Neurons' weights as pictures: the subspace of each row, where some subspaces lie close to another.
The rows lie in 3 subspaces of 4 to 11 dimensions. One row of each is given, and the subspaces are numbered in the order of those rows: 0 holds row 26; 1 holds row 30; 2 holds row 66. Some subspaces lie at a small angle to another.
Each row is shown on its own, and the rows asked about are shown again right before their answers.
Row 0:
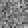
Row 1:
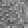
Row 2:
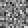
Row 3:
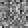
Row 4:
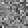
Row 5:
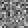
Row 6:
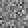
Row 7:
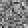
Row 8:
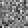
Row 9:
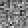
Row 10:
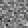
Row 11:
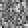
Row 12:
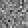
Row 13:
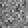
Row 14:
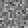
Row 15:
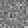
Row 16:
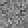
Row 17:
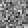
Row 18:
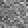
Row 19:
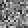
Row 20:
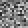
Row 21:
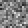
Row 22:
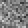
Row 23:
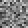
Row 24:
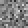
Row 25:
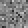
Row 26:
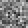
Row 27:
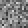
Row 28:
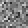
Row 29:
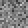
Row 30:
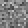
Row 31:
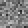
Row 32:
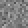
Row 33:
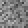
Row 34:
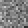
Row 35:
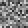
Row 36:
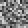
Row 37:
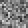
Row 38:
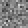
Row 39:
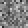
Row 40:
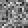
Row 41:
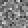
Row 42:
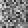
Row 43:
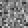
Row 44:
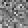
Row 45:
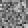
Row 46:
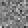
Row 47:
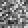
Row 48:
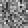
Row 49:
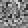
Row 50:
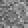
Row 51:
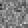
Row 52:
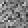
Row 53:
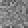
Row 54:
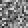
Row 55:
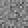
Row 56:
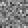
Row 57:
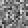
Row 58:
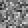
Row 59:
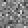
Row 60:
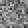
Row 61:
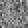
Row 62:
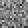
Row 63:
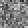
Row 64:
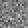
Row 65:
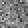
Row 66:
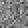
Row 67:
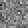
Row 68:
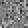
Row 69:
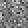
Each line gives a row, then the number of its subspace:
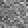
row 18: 0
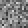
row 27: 1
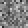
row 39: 2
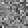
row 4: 0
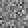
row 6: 1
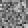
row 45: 2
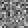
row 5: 1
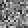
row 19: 2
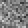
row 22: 0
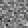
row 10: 1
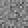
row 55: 1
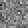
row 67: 0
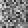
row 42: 2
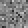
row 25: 1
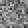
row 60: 0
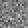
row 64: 1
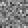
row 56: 0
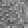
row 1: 0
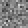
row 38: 1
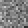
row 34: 1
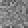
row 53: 0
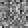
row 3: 2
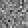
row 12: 1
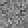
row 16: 1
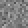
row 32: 1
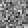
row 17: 2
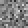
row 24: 1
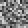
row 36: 0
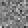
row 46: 0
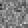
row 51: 0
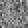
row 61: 2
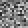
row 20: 1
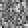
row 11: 2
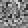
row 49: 1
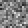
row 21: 0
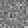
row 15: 1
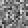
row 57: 0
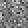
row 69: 1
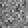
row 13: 2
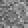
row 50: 0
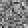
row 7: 1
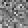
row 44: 1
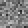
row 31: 2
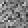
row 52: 2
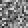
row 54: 1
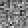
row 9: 1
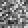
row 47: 2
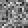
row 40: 1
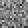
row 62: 1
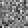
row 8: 0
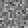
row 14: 1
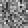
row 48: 1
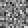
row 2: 1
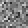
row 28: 2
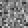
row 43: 1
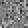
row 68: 0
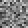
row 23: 0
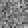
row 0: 1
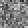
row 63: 1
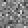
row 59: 2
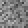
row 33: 2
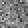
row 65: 0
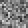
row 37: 0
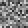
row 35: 0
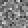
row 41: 0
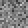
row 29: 1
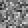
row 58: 0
